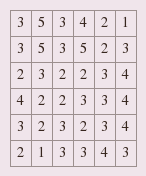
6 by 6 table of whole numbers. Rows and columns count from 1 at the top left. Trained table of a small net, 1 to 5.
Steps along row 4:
down same up same up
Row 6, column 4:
3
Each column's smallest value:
2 1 2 2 2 1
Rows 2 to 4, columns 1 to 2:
3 5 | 2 3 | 4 2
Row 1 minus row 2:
0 0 0 -1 0 -2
